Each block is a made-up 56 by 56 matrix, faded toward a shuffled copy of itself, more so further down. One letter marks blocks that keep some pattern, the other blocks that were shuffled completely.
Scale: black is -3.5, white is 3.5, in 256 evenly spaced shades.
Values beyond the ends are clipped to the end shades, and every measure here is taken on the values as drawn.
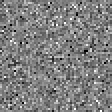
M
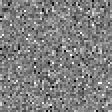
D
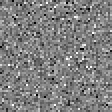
M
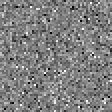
M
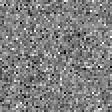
D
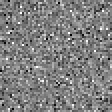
D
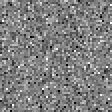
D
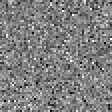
M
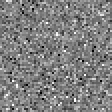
M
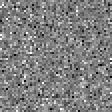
M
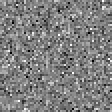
D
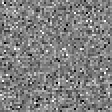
D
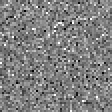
M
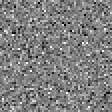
D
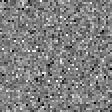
M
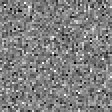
M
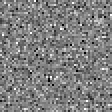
M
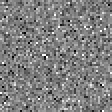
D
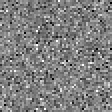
D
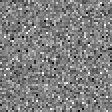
M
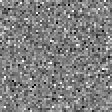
M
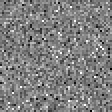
M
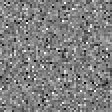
D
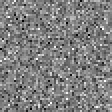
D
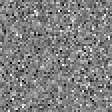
M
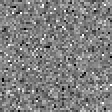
D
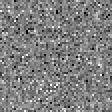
M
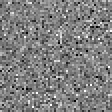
M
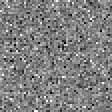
M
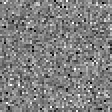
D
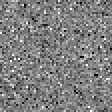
M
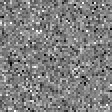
M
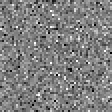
D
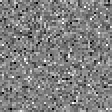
M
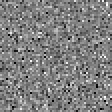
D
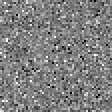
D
